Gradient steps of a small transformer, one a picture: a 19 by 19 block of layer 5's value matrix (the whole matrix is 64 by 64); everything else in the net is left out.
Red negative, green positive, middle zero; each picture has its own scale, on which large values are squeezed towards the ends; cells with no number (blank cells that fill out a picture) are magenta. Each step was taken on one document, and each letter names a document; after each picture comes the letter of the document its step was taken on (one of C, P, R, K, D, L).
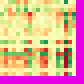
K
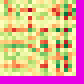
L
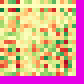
L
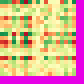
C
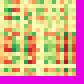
C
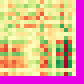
K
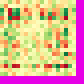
L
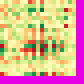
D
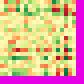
L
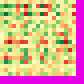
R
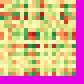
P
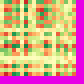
C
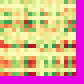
C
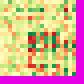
D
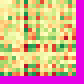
P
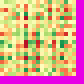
P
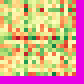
P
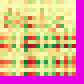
C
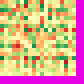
P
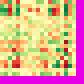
L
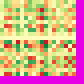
C
